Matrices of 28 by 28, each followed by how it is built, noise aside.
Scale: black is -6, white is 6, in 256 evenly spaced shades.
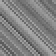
Toeplitz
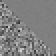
lower triangular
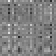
low rank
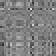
low rank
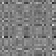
low rank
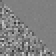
lower triangular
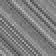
Toeplitz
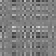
low rank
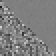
lower triangular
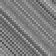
Toeplitz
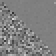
lower triangular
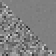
lower triangular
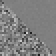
lower triangular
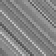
Toeplitz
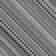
Toeplitz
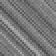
Toeplitz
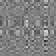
low rank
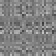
low rank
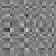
low rank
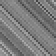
Toeplitz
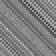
Toeplitz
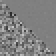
lower triangular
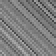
Toeplitz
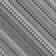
Toeplitz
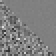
lower triangular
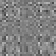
low rank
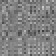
low rank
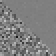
lower triangular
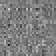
low rank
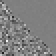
lower triangular
